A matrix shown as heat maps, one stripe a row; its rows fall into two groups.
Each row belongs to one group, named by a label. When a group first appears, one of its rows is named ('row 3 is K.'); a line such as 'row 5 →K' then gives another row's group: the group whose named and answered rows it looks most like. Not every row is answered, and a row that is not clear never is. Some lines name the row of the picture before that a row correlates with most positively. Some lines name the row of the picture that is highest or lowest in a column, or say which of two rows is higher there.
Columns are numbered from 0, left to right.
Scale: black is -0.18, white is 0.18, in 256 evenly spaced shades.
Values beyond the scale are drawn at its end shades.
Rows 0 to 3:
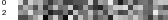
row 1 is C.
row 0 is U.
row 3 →C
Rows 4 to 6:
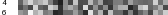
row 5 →C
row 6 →U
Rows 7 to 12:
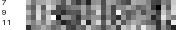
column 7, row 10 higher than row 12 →No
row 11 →U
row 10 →U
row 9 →U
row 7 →U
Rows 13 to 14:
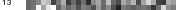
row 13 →C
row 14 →U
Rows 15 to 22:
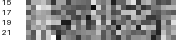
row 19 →U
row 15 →C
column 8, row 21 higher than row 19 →Yes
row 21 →U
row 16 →U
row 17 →C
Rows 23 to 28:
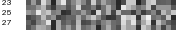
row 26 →C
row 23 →C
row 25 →U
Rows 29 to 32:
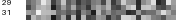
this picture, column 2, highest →31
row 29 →C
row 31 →U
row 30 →C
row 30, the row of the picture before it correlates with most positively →23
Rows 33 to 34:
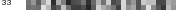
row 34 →C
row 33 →C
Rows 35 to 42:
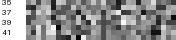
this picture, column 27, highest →40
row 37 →U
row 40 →U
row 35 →C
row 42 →U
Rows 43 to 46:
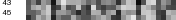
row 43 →C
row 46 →C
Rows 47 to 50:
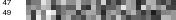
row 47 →C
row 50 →U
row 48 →C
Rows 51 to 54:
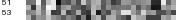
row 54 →U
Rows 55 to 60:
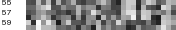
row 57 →C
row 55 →C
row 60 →U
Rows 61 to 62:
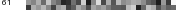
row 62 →C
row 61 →U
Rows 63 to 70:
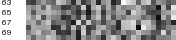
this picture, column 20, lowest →65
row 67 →C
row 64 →U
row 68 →C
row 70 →U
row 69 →U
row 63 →C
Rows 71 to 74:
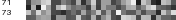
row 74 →C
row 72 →C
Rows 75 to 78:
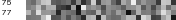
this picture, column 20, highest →78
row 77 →U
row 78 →C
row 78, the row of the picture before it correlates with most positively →71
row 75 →C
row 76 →U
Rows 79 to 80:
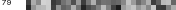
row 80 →C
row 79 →C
